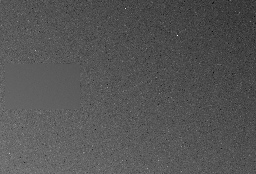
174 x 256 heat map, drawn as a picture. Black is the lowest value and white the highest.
Fine speckle covers the field. The middle left is the smoothest part. An odd patch, calmer than its surroundings, sits in the middle left. Values rise toward the bottom left. The ninth with the highest average is the bottom left. No single row or column stands out from its neighbours. The top right is the ninth with the lowest average. The halves do not mirror each other. No regular stripes run through it.
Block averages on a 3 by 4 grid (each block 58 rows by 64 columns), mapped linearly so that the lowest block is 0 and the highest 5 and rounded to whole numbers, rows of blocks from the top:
3 2 1 0 / 4 3 2 1 / 5 4 3 2
